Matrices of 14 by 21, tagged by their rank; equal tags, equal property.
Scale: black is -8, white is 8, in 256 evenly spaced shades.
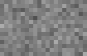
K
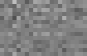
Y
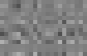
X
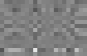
X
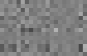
Y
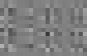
X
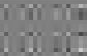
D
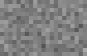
K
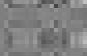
X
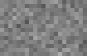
K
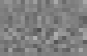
Y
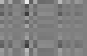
D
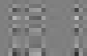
D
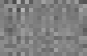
Y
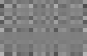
D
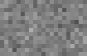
K
